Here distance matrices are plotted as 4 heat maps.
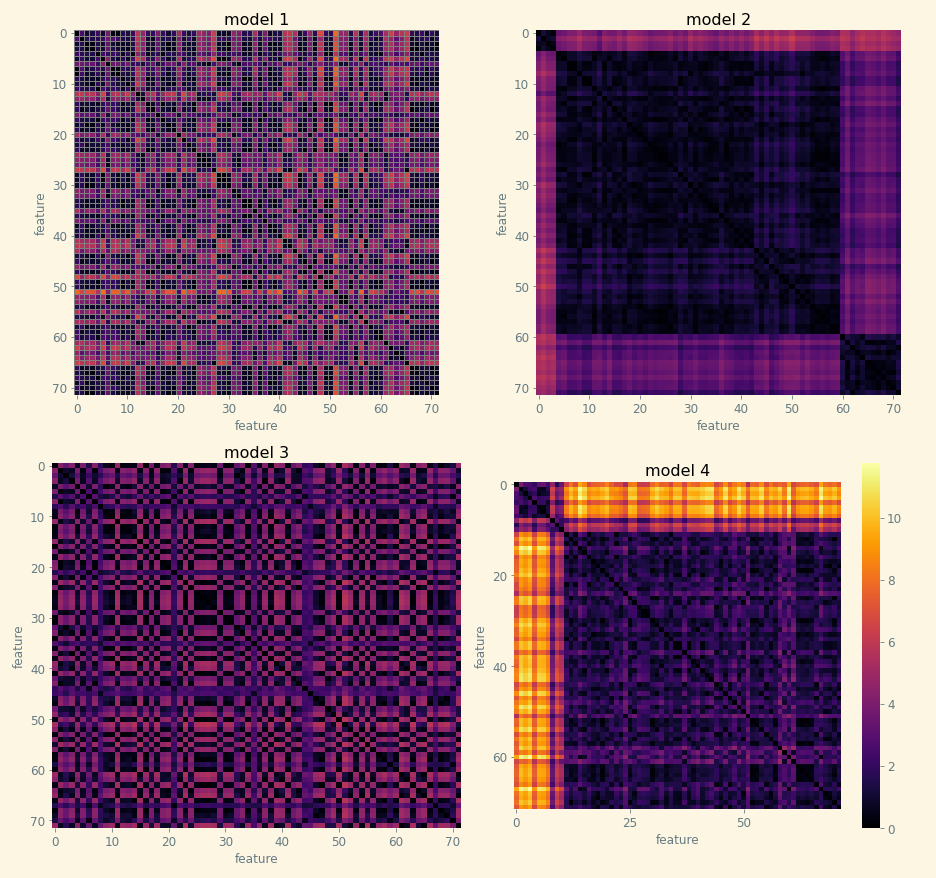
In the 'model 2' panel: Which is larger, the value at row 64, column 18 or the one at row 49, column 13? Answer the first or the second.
the first
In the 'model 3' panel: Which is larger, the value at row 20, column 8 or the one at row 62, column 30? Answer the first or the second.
the second
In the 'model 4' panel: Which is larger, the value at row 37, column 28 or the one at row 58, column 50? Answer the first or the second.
the second
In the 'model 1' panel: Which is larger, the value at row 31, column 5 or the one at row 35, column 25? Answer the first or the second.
the first
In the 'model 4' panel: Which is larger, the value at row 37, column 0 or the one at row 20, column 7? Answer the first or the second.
the second
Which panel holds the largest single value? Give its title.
model 4
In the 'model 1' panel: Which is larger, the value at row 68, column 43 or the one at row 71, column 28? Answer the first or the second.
the first
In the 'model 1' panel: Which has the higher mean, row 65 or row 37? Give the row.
65
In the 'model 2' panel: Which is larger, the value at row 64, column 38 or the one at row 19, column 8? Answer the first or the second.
the first
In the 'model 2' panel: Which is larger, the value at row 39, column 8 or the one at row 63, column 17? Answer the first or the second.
the second
